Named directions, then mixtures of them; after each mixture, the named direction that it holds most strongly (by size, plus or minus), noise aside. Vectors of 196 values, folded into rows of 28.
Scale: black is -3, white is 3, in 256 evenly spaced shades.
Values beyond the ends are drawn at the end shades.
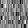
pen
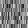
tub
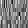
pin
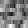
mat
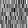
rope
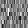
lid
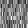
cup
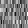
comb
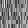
pin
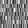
comb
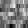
mat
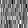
cup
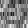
mat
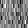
pen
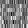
cup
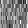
cup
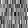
comb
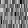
comb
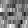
mat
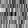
comb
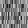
tub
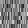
tub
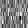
lid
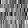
comb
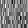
pen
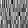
pin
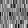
cup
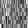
rope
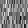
lid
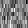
rope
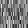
cup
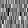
lid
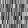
tub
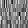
pin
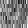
rope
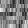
mat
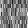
cup
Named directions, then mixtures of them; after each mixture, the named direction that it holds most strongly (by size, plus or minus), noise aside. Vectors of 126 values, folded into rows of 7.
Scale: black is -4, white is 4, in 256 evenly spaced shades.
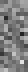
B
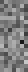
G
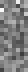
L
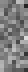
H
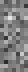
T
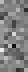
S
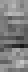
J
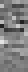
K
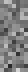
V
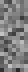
V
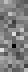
S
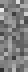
L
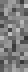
H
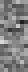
K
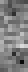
J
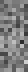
G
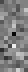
S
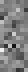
S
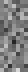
V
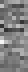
K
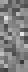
B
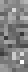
B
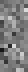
S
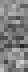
J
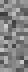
S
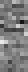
K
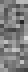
K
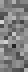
S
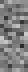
K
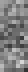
H
